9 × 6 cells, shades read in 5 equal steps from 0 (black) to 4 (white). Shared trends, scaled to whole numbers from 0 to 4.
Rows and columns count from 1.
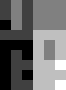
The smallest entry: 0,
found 10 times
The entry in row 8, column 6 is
3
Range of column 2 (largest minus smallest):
2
